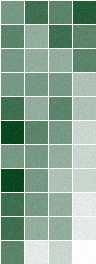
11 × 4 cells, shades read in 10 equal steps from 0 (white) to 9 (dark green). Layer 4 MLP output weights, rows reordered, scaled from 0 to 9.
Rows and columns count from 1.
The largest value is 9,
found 2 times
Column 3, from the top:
6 7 4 5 6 5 4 3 4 4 2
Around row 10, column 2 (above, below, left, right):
5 1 7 4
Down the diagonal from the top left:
5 4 4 3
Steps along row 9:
down down down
